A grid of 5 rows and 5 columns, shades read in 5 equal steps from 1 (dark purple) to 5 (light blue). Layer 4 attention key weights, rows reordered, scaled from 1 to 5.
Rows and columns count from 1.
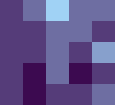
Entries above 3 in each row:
1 0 1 0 0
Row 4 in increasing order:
1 1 2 2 3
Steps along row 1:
up up down same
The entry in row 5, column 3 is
2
